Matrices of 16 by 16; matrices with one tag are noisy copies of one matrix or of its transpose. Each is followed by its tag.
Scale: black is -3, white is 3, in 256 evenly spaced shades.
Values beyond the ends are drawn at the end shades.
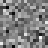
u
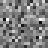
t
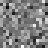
u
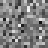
t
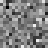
u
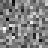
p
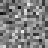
p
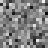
u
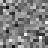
u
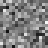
u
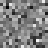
u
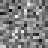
p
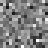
u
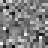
u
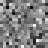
u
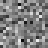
t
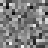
u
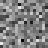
t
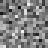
p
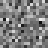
t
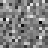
t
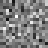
p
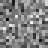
p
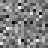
t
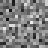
p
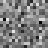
t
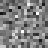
p
